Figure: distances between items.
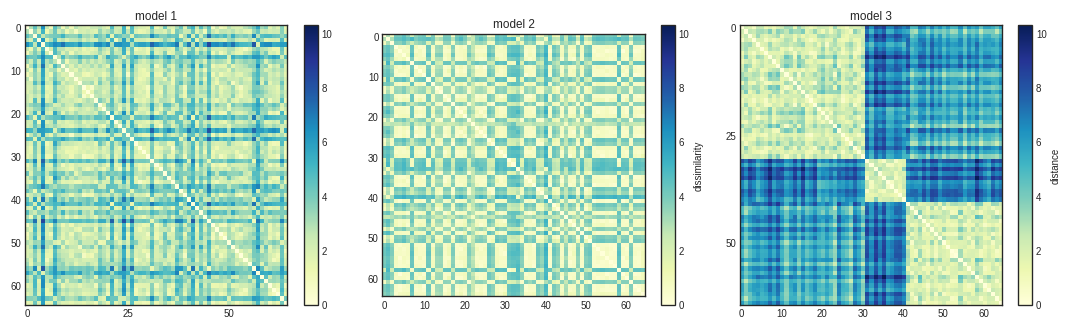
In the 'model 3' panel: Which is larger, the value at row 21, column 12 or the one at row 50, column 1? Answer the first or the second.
the second
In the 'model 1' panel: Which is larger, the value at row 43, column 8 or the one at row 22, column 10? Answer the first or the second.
the first
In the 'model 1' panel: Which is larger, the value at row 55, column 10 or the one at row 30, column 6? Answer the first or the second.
the first
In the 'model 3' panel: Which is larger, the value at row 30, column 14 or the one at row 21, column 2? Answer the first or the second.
the second
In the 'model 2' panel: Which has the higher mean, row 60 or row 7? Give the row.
7
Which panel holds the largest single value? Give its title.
model 3
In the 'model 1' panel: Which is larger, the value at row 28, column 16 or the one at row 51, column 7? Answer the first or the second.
the second
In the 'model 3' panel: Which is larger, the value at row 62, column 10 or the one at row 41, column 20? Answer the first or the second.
the second
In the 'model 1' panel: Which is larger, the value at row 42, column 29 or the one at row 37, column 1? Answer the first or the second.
the second
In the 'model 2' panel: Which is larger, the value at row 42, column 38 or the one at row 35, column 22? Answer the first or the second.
the second
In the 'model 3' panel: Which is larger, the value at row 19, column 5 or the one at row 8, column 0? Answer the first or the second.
the first
